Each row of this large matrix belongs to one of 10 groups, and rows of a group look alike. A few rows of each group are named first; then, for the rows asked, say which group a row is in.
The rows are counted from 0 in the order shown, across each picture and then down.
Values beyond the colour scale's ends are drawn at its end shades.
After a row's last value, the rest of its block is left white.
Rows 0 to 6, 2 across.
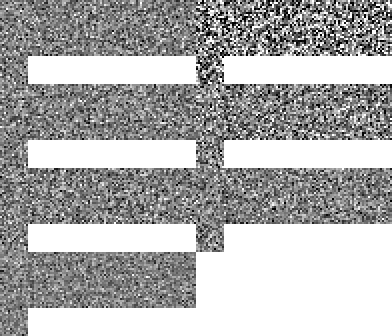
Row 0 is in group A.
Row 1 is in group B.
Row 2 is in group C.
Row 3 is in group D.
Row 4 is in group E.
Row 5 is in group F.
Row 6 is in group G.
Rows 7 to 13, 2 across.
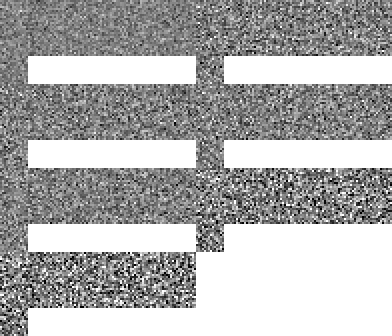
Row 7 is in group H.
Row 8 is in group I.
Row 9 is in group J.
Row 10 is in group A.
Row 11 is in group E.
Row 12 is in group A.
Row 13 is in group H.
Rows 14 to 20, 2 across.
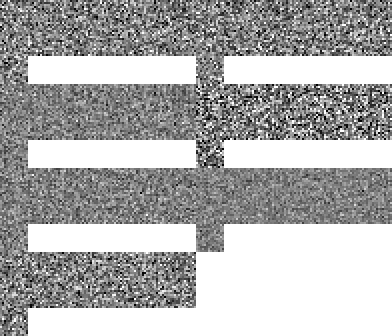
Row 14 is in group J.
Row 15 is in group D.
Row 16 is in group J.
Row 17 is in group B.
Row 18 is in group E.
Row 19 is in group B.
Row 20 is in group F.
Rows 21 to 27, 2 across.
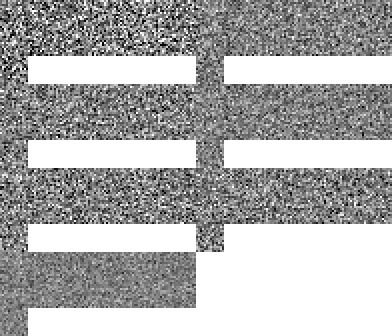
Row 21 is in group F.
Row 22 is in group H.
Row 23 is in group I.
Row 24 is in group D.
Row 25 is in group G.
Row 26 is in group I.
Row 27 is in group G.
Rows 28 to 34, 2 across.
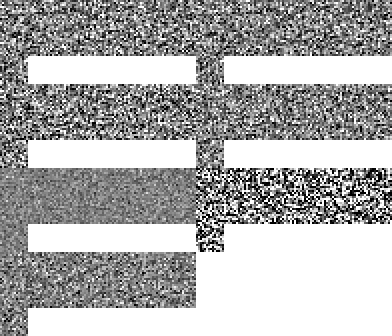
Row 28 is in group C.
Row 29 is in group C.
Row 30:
I
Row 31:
I
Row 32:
A
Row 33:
J
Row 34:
F
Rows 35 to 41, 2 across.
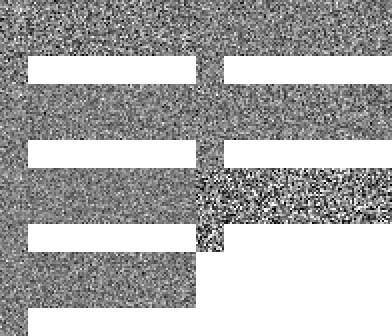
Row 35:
G
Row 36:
A
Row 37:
H
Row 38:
J
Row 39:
G
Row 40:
F
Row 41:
A
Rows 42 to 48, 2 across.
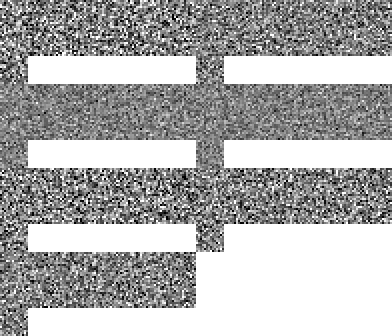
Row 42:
H
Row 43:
I
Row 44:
D
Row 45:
D
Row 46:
J
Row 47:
A
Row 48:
A
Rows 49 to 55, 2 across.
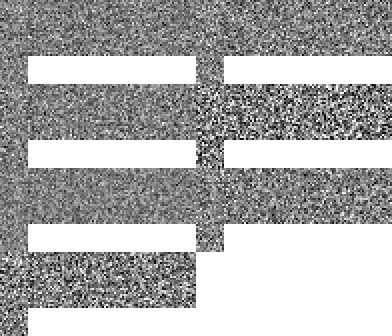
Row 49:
G
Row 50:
D
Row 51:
H
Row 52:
A
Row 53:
E
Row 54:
E
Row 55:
G
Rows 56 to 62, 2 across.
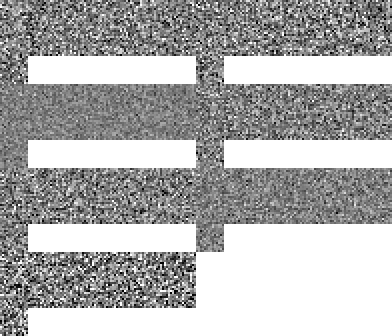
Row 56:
H
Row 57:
J
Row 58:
J
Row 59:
E
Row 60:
I
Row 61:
I
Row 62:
C
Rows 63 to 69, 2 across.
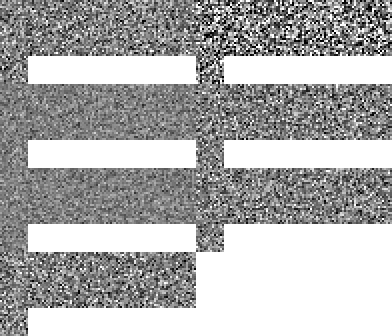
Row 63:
F
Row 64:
C
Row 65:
F
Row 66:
A
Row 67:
D
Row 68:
I
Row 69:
E
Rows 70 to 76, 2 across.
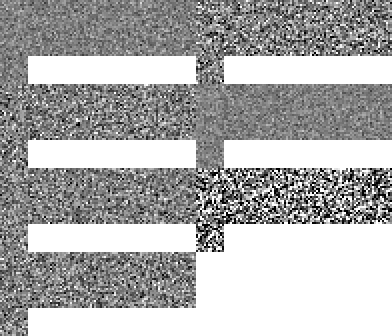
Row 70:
A
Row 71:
C
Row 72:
F
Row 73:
D
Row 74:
E
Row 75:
F
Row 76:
I
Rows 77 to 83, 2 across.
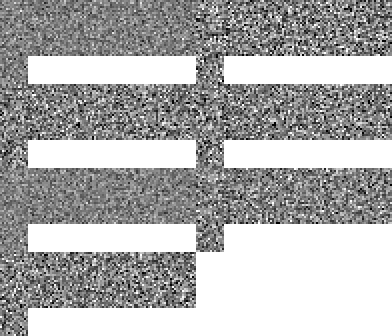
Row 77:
A
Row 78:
G
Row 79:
F
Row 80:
F
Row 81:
E
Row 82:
H
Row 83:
A
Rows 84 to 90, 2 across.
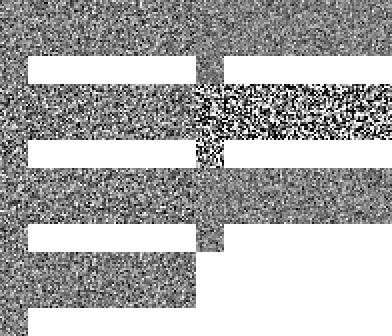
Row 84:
A
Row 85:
B
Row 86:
F
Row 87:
E
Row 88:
C
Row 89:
J
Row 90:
A
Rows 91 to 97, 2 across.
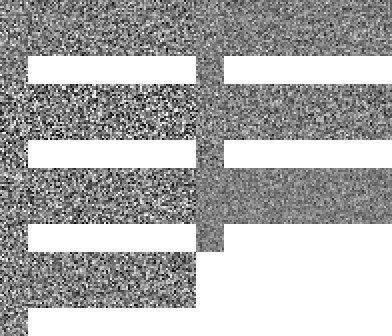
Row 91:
D
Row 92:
D
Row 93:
A
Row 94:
J
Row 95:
G
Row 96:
J
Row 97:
J
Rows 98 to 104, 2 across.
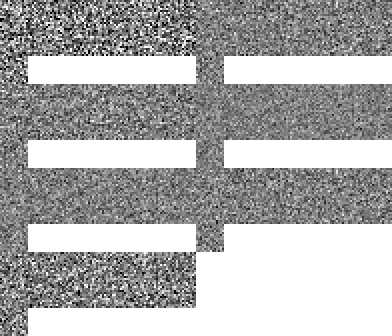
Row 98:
G
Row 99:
A
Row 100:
C
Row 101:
F
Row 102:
F
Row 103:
A
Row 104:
F
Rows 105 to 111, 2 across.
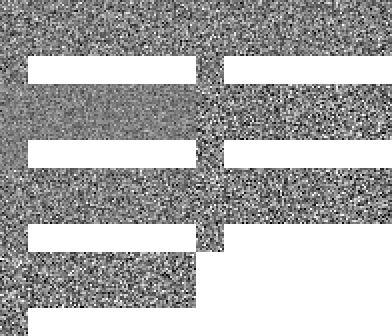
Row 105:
B
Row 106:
A
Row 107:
G
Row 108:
A
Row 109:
A
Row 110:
G
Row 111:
H
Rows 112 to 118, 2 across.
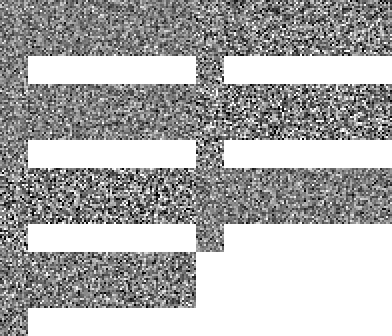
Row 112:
E
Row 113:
D
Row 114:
E
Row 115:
G
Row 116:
E
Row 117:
E
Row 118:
F
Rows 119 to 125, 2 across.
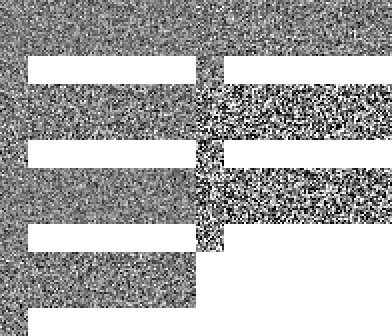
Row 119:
E
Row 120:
I
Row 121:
E
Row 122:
I
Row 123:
J
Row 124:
E
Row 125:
A
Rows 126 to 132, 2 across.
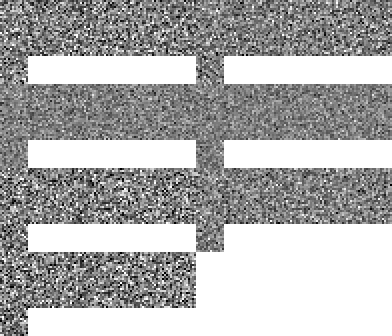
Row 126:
D
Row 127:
A
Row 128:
G
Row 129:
B
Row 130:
B
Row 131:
H
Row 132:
B
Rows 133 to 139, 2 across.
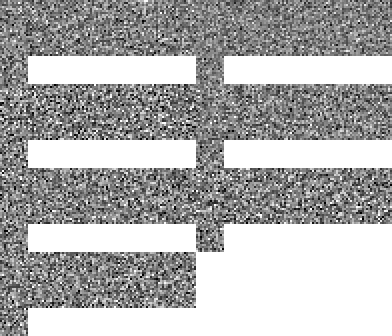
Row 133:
F
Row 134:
D
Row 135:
G
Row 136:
I
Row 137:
J
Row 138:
C
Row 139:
E
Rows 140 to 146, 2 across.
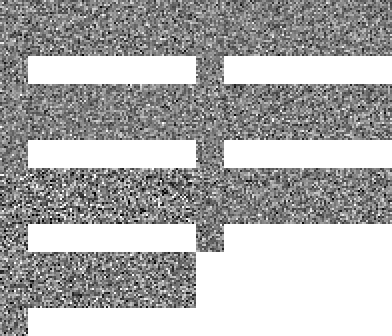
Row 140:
C
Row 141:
D
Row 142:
H
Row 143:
D
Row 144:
I
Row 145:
B
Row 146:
G
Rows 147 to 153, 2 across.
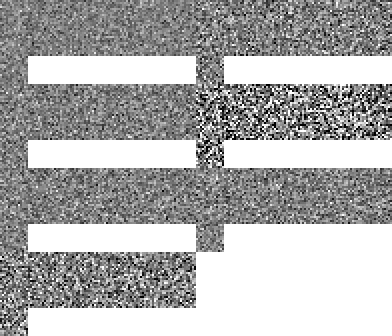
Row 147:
H
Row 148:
A
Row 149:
A
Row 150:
F
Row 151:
D
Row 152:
G
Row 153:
E
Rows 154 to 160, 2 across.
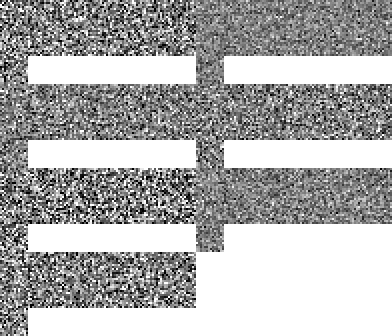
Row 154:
J
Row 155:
C
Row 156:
I
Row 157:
A
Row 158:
I
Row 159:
D
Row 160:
E
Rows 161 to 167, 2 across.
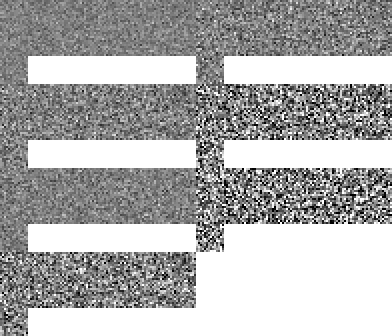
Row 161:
D
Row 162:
A
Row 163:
J
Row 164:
J
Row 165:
B
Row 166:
E
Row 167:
J
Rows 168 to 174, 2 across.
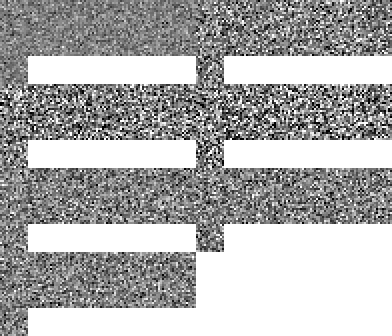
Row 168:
B
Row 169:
F
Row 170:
G
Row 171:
F
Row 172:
D
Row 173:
B
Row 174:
I
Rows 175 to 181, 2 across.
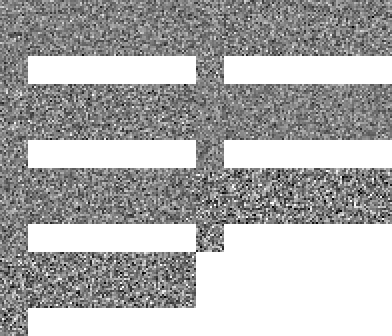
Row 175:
C
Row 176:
E
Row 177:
G
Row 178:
F
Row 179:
F
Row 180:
I
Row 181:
F
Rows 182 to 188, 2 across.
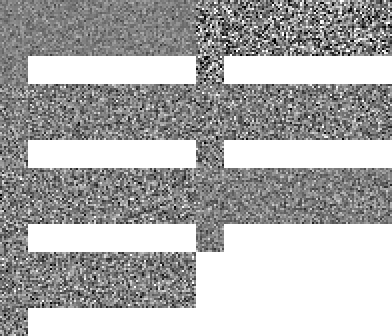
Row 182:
F
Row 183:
F
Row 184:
E
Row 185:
A
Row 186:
J
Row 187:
C
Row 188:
I
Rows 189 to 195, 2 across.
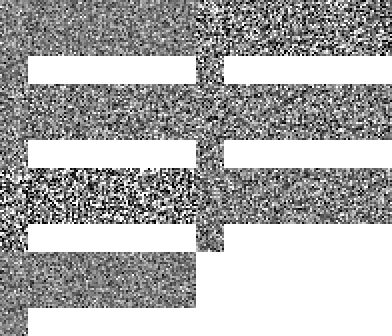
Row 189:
H
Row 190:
G
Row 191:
E
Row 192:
C
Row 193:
H
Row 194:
B
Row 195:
G
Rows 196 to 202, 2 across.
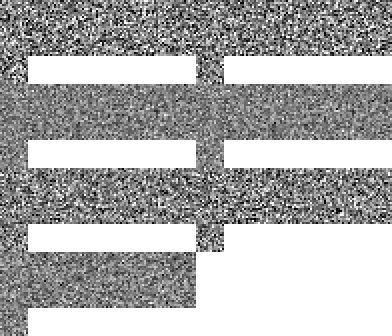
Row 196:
F
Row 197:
A
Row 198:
E
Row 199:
E
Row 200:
I
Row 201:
I
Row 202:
D
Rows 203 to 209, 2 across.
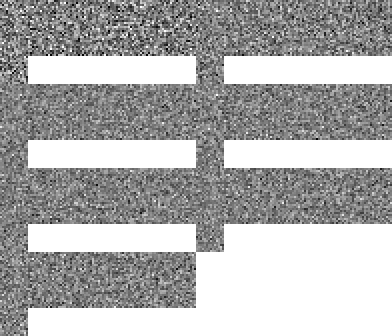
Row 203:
E
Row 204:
J
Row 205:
H
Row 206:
H
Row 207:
I
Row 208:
E
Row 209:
E
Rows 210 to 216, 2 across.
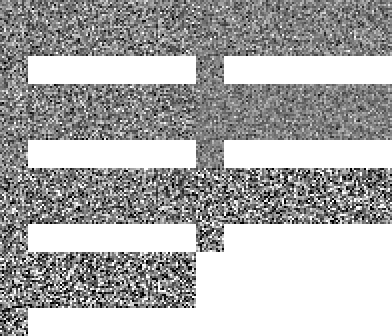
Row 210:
F
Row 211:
I
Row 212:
G
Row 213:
I
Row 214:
F
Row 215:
J
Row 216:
I
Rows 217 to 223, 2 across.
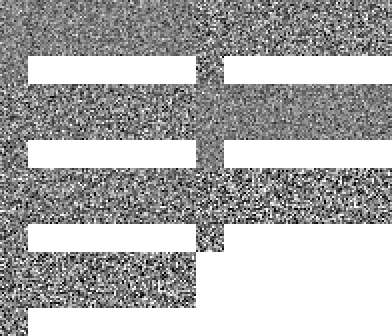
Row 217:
H
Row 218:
B
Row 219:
B
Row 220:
A
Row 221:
C
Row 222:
I
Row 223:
I
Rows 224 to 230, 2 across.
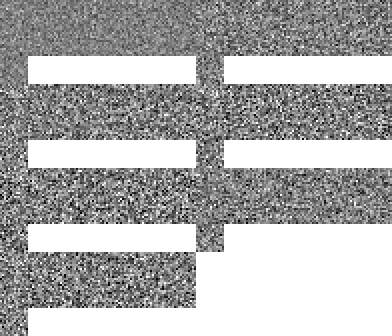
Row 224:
A
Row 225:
D
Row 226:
E
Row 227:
G
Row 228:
B
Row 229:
I
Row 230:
E
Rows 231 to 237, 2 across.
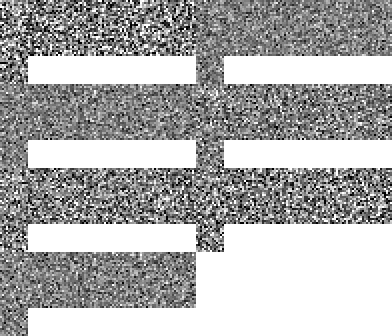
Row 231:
H
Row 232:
B
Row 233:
A
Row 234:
G
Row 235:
D
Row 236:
A
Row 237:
A
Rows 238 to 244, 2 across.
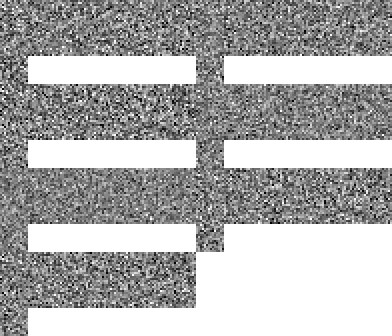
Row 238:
B
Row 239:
E
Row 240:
J
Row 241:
I
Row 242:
F
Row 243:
J
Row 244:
J
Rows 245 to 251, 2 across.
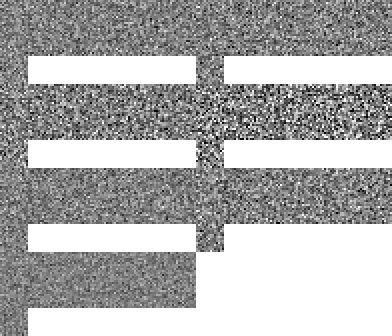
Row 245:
E
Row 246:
I
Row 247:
E
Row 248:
A
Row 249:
D
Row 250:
H
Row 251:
C
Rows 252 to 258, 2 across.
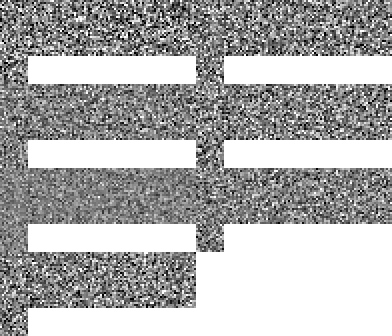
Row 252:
J
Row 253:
E
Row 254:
C
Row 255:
H
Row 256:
E
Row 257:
B
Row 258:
F
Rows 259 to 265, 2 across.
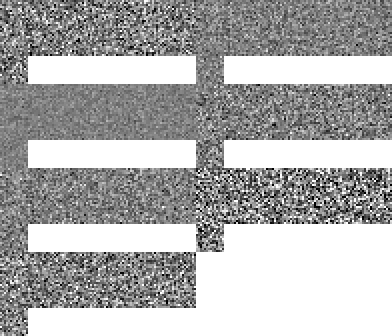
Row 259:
F
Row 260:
G
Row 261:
C
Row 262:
F
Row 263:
H
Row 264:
J
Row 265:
D
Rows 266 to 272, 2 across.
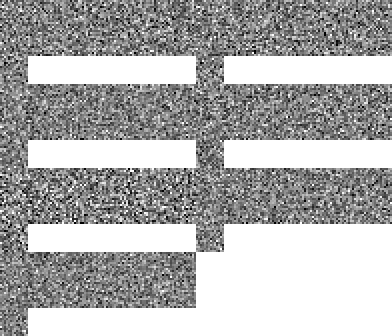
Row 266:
J
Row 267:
I
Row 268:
H
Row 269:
B
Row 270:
H
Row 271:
E
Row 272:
D
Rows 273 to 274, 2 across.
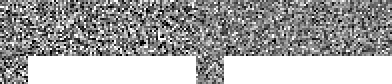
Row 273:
I
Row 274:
F
